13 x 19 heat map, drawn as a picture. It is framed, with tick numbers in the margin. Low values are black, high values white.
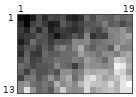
The ninth with the lowest average is the top left. There is an overall slope up to the bottom right. There are no regular stripes. The halves do not mirror each other. The ninth with the highest average is the bottom right.
